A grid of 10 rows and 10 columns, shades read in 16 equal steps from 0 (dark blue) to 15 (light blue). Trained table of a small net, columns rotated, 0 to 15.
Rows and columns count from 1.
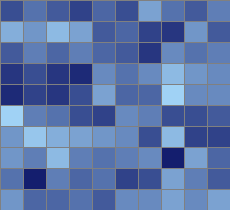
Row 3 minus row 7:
-5 -6 -6 -3 -4 -4 -2 -4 4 5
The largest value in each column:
15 14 13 11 11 9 11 15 11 11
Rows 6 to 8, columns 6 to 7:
9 8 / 9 4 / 8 9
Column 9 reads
5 10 7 10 9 4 3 11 8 9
